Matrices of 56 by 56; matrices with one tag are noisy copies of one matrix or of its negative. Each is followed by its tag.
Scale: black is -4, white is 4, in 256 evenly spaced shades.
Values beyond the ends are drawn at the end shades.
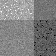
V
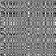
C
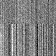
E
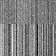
E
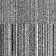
E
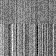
E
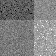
V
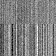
E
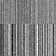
E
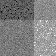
V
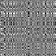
C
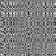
C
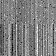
E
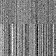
E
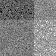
V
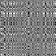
C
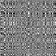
C
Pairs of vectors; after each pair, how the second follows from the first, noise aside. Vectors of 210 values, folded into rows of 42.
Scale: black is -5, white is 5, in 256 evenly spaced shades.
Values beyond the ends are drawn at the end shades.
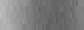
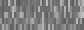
shuffled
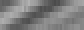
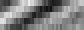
scaled up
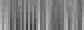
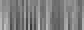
copied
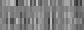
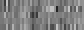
wrapped around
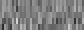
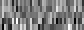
scaled up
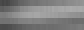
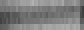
wrapped around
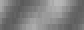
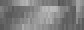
wrapped around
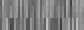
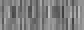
wrapped around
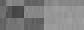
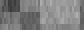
wrapped around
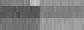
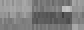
wrapped around
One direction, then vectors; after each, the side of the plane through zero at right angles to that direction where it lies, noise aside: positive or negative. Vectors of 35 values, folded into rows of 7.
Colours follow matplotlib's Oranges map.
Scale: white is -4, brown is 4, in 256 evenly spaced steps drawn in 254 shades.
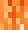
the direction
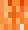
positive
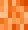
positive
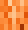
negative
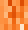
positive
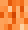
positive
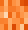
positive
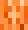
negative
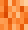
negative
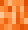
negative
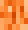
positive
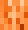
negative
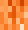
positive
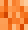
negative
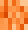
negative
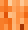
negative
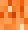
positive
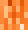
positive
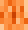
positive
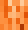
negative
